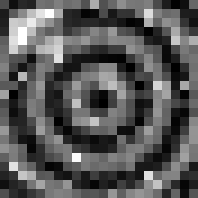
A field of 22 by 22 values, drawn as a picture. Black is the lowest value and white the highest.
Odd patch: higher, in the top left. Rings: centred on the centre. Odd rows or columns: none. Ninth with the highest average: top left.
